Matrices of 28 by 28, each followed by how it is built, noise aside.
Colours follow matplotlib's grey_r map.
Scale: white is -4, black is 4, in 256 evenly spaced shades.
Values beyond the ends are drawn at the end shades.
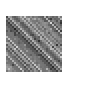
Toeplitz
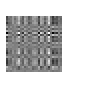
low rank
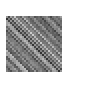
Toeplitz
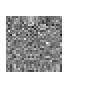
low rank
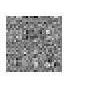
low rank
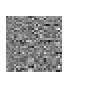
low rank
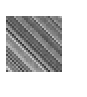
Toeplitz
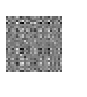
low rank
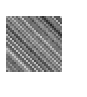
Toeplitz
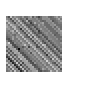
Toeplitz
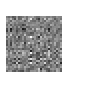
low rank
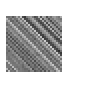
Toeplitz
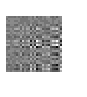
low rank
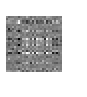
low rank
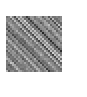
Toeplitz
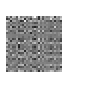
low rank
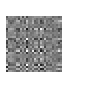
low rank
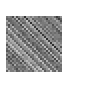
Toeplitz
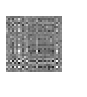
low rank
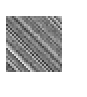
Toeplitz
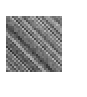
Toeplitz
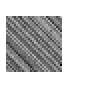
Toeplitz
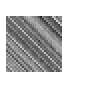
Toeplitz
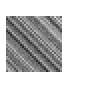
Toeplitz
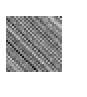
Toeplitz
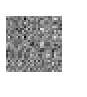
low rank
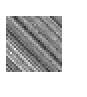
Toeplitz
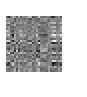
low rank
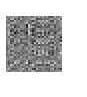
low rank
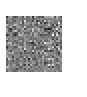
low rank
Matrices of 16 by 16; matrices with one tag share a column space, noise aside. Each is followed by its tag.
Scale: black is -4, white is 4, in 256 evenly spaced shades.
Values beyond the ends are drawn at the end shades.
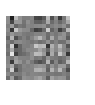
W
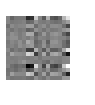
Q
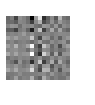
W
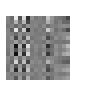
W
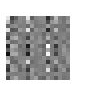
W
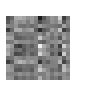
W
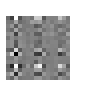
Q
